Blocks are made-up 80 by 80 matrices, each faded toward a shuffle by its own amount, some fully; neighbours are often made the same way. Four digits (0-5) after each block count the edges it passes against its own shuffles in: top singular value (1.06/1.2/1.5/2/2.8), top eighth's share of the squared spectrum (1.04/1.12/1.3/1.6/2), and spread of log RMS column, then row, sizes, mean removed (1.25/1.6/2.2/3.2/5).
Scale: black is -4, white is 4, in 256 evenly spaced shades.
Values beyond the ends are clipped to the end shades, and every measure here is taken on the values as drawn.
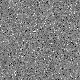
1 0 0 0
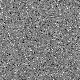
0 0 0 0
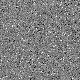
0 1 0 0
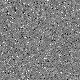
0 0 0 0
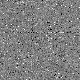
3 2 0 1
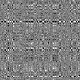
5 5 3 3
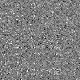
3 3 1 1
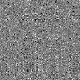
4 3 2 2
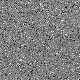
1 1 0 0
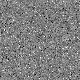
2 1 0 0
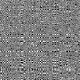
5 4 3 3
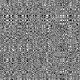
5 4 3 3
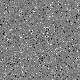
2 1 0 0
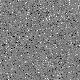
0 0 0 0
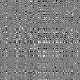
5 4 3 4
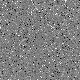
1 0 0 0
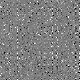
4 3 2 1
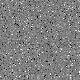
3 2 0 0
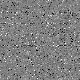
3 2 0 1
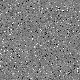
1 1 0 0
